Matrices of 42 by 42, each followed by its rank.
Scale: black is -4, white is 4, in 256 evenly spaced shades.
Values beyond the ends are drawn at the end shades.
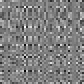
three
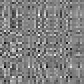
three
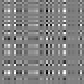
one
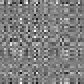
three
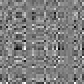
three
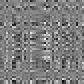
three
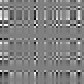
one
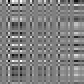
one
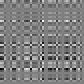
one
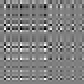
one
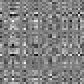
three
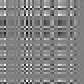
one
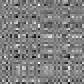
three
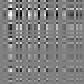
one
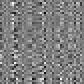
three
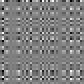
one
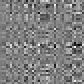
three
